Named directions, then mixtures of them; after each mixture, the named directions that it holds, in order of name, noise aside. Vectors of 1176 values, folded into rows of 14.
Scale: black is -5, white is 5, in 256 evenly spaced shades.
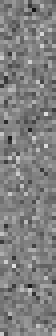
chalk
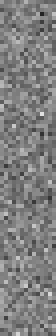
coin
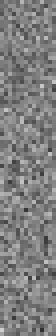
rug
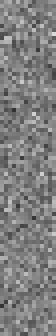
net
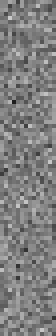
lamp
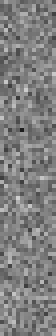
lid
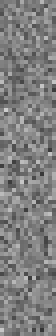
rug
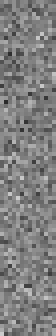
chalk, lid, rug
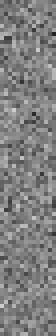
net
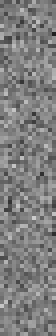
net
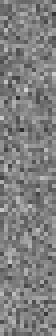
lid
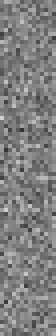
lid, net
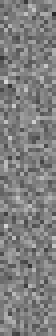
chalk, coin, lid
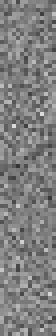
coin, lamp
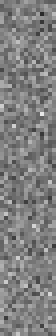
coin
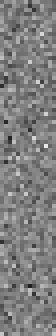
chalk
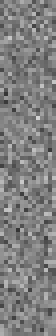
net, rug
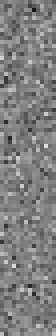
chalk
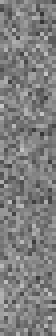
coin, lid
